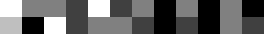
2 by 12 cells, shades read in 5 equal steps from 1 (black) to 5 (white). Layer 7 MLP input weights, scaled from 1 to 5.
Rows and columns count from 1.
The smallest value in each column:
4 1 3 2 3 2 2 1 2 1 3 1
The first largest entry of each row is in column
1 3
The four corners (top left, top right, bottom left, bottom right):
5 1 4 2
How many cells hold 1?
6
